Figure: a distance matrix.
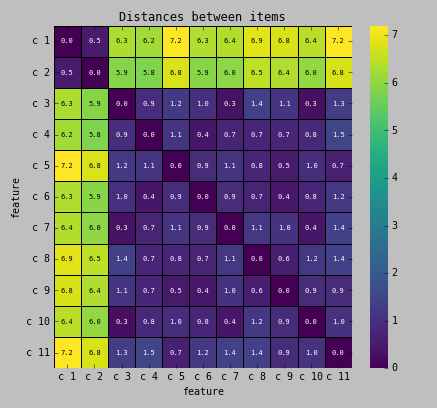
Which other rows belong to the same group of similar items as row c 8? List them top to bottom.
c 3, c 4, c 5, c 6, c 7, c 9, c 10, c 11
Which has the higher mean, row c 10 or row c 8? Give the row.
c 8
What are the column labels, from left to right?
c 1, c 2, c 3, c 4, c 5, c 6, c 7, c 8, c 9, c 10, c 11
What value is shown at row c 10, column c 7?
0.4
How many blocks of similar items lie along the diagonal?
2
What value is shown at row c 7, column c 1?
6.4
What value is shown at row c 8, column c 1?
6.9
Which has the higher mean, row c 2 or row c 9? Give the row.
c 2
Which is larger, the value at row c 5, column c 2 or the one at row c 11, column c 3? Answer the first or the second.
the first
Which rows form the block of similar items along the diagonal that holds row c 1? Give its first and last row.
c 1 to c 2
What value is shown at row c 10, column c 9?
0.9
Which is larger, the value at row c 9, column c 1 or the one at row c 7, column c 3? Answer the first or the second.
the first
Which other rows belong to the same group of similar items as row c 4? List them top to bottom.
c 3, c 5, c 6, c 7, c 8, c 9, c 10, c 11
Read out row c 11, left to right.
7.2 6.8 1.3 1.5 0.7 1.2 1.4 1.4 0.9 1.0 0.0
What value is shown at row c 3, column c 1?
6.3
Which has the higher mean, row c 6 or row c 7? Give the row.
c 7
